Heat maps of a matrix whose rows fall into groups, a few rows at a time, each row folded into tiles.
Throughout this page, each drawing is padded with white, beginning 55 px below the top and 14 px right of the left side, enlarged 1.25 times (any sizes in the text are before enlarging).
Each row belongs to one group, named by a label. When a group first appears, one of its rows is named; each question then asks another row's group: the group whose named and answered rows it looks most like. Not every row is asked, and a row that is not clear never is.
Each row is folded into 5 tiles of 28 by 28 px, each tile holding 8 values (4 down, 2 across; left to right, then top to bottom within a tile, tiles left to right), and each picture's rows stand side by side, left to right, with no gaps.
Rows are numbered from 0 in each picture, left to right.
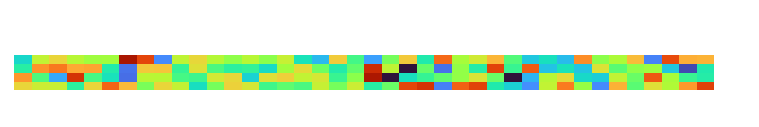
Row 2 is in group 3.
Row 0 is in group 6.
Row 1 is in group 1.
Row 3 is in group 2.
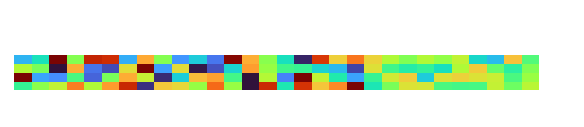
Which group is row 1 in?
2
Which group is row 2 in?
1
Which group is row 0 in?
3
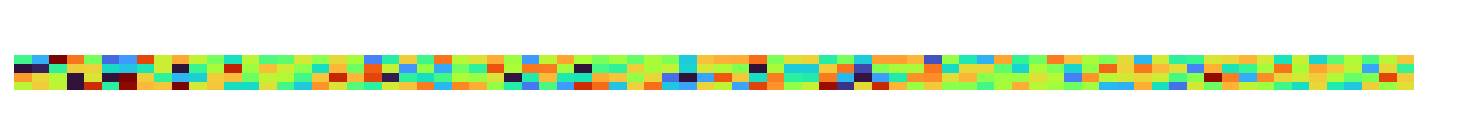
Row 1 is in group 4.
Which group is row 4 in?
3
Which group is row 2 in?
3
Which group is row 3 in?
3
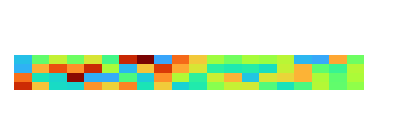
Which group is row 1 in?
1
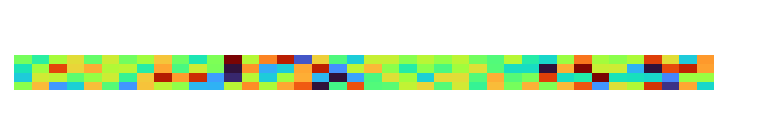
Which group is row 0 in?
4
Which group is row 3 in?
6
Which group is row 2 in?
1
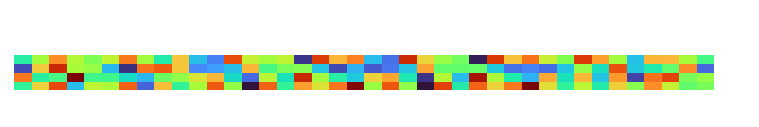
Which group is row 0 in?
6
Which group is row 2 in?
2
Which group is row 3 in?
2
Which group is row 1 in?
2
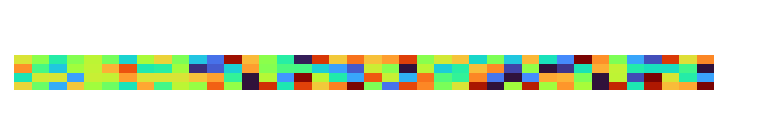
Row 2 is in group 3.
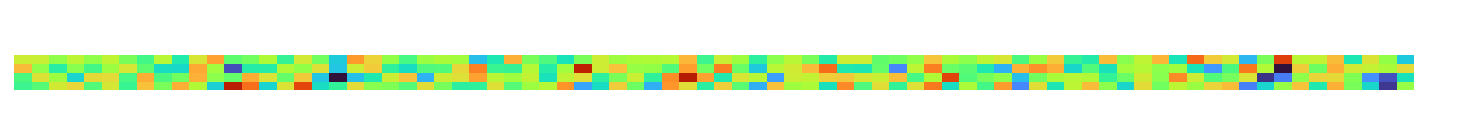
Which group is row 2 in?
1
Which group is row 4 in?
1
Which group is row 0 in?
1
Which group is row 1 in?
3
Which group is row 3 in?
4
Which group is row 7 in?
3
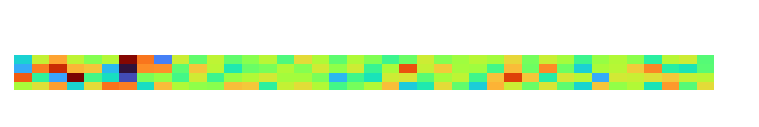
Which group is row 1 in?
3
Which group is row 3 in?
1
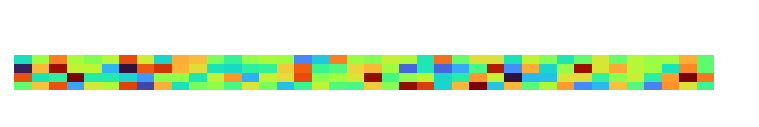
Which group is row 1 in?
1
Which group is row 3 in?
4
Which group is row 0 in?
6
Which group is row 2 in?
3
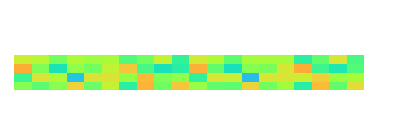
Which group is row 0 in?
1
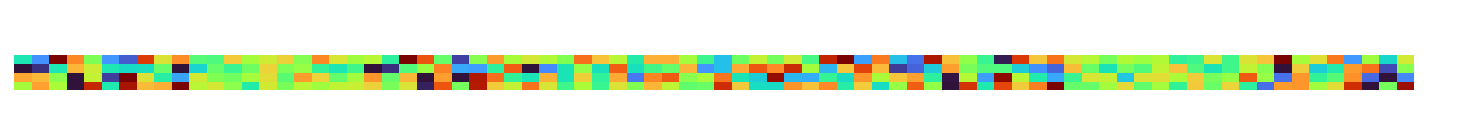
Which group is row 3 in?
2
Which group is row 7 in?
3
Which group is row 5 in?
2
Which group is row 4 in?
6
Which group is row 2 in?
2
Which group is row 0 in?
2
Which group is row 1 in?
2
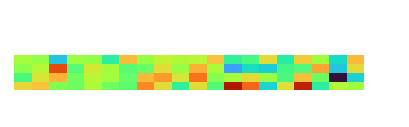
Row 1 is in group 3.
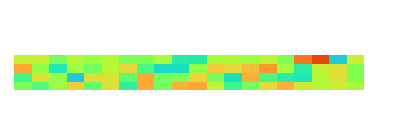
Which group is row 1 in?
6
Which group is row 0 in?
1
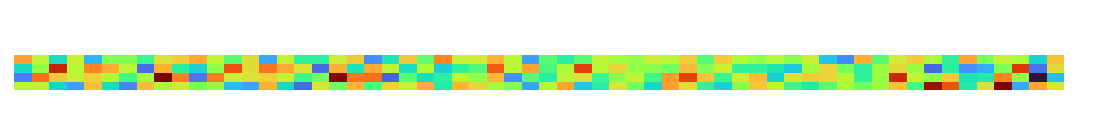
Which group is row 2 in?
3
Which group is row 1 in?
4
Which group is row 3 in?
4
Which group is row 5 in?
3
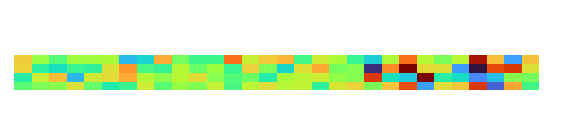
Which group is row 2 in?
6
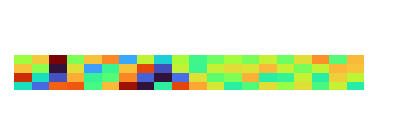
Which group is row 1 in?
6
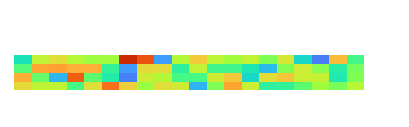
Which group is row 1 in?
1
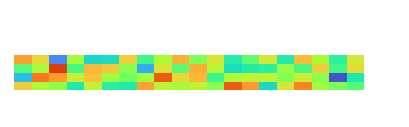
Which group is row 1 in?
3
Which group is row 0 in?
4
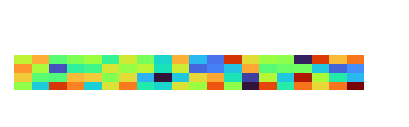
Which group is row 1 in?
2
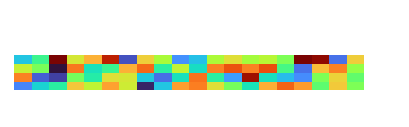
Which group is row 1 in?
6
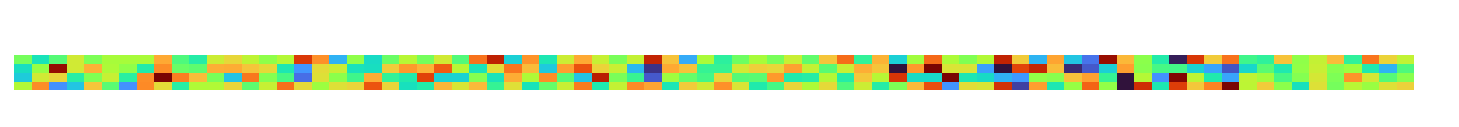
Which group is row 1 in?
6
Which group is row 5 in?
6
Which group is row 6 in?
2
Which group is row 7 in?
2
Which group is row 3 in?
6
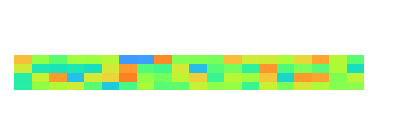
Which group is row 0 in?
1
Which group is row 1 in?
2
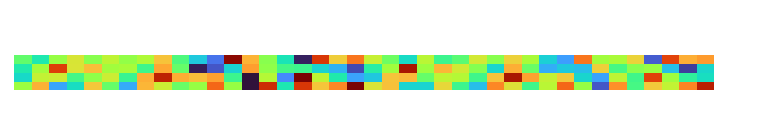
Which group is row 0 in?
4
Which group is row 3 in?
2
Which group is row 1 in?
2
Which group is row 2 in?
4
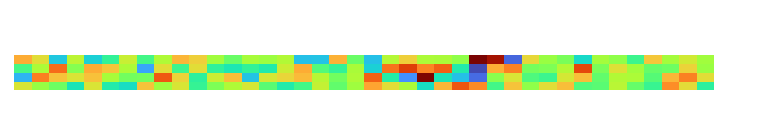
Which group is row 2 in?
6
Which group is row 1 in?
1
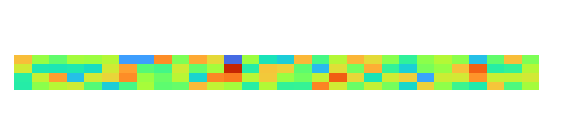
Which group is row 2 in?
1
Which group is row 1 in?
4
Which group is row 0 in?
1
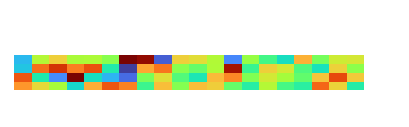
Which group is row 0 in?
6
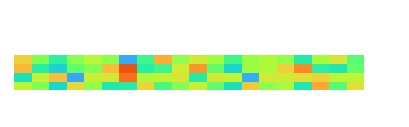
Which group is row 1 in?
1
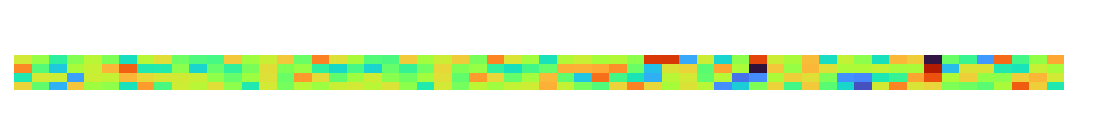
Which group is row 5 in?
4
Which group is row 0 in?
1
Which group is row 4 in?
3
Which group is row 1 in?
2
